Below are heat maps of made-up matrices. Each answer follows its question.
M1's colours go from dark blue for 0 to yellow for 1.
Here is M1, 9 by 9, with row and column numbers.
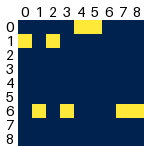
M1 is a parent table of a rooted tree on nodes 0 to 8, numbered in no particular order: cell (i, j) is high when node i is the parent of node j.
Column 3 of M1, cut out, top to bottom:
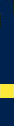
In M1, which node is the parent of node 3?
6
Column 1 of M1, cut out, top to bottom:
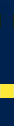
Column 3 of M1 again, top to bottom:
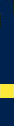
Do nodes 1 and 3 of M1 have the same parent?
yes
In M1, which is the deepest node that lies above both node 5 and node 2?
1
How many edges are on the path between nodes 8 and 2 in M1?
3
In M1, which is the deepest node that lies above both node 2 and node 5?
1
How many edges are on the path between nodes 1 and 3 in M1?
2
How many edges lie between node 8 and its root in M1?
1
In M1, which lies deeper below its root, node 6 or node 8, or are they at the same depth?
node 8
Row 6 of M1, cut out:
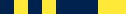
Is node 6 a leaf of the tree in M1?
no
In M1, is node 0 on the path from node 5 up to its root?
yes
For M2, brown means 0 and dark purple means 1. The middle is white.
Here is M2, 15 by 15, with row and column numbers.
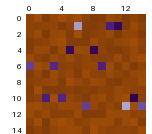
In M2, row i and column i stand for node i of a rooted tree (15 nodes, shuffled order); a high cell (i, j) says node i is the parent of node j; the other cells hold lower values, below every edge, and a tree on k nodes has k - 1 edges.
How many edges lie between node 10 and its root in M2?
1
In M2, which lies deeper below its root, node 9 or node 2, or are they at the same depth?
the same depth
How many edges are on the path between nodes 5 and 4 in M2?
1
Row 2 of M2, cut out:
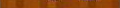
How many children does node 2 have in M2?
0
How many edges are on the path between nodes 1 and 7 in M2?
2
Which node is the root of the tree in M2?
1
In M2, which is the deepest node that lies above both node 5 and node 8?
4
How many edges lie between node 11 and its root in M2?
1
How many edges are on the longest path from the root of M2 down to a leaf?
3
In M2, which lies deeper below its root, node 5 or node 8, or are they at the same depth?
the same depth
